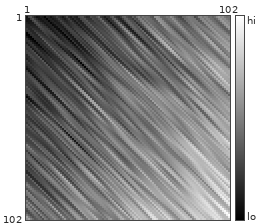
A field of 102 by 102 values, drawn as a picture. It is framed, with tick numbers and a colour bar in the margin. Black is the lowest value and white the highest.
The bottom right is the ninth with the highest average. The grain runs diagonally down to the right. No single row or column stands out from its neighbours. The histogram is bell-shaped. Neither half mirrors the other. The top left is the ninth with the lowest average. The field climbs toward the bottom right.
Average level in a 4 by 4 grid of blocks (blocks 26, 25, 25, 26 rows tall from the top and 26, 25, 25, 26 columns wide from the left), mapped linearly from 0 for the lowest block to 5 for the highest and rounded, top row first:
0 1 2 3
1 2 3 3
1 2 3 4
2 3 4 5
